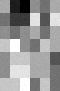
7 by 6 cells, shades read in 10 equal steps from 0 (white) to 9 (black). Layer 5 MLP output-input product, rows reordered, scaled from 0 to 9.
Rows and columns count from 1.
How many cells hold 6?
2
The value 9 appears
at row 1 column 3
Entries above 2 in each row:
6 4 6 3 4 4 2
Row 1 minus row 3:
-1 3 5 1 0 0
